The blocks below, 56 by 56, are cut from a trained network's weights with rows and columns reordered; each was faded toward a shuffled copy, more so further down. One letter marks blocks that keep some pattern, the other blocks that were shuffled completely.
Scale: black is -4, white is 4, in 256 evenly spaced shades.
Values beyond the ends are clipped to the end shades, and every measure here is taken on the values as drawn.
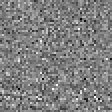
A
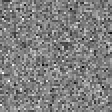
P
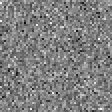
P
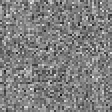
A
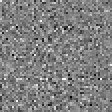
A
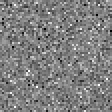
P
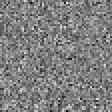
A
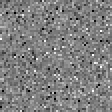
P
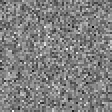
P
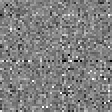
A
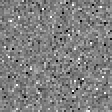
P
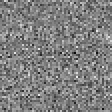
A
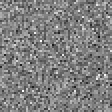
P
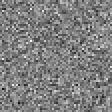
A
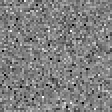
P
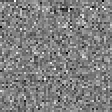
A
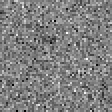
P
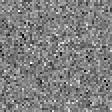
P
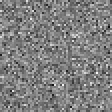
A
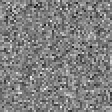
P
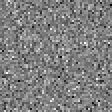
P
